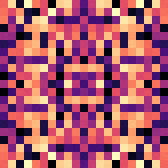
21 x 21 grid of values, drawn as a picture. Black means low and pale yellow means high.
Slope: none. Mirror symmetry: left to right and top to bottom. Odd rows or columns: none.
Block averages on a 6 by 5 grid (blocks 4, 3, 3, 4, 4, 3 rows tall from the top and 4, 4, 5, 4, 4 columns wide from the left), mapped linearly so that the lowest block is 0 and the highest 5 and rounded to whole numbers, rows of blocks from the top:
3 5 2 5 3 | 0 4 4 4 0 | 0 2 2 2 0 | 1 1 3 1 1 | 0 5 4 5 0 | 4 3 2 3 4
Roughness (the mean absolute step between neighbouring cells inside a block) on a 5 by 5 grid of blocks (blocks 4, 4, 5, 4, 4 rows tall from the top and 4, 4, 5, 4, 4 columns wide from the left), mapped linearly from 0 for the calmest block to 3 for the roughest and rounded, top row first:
32023
02120
20002
02120
32023
